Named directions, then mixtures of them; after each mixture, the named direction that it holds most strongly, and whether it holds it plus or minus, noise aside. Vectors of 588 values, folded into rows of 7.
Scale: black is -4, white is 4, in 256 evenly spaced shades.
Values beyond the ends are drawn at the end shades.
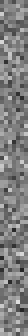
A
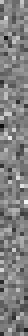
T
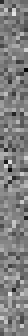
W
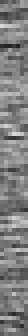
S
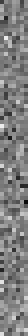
T, minus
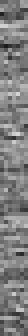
S, plus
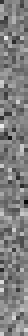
T, minus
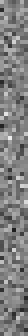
T, plus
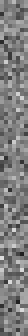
A, minus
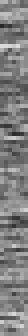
S, minus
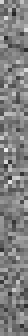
W, minus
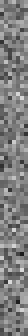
A, minus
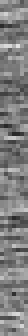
S, minus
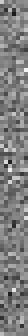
W, minus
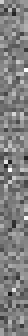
W, minus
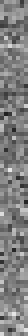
T, minus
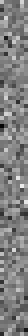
T, plus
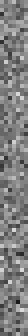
A, minus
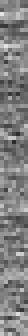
S, minus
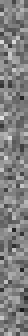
A, plus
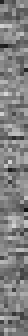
S, plus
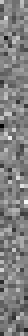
T, plus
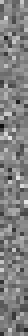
T, plus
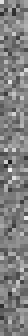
W, minus
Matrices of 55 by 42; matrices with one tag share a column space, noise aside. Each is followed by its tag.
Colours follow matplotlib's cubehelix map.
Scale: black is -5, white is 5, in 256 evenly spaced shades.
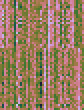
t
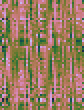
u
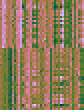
t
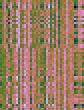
t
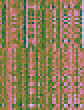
t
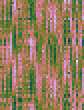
u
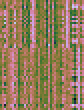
t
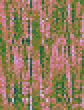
u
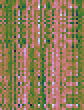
t
